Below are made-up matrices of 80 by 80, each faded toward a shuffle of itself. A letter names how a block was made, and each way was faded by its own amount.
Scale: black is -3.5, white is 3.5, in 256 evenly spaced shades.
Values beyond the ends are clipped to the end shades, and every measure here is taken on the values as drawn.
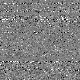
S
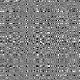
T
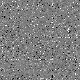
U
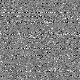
S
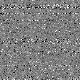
S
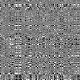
T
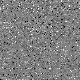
U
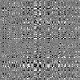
T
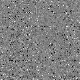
U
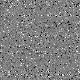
U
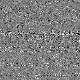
S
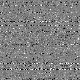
S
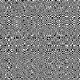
T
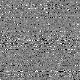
S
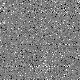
U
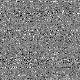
S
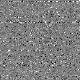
S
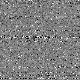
S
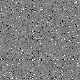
U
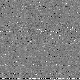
S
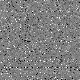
U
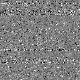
S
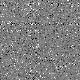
U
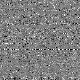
S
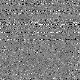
S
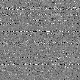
S
